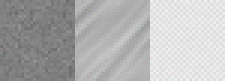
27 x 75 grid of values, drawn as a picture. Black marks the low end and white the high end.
It is made of 1 by 3 panels. Panel 1,1: middling, fine-grained, faint in contrast. Panel 1,2: high, slanting up to the right, faint in contrast. Panel 1,3: very high, checkered, faint in contrast.
